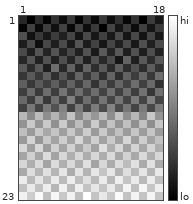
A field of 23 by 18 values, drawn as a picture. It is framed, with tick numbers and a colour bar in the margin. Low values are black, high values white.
Values rise toward the bottom. On average the colour sits 50% of the way up the scale. The bottom part is higher, past a seam about 50% of the way down.
